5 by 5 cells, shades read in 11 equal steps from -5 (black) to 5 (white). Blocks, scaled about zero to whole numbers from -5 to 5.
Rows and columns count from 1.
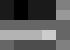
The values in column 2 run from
-5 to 2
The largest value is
3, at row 4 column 4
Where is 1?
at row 2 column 5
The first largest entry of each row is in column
5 5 1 4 5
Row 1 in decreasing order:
0 -4 -4 -4 -5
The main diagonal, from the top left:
-4 -5 -1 3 0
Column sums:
-8 -11 -9 -8 -1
